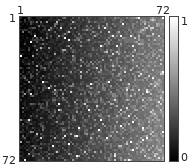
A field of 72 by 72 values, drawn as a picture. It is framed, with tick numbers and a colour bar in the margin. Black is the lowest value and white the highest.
Stripes: none. Average level on the scale: 30%. Grain: fine. Slope: up to the right. Odd rows or columns: none.
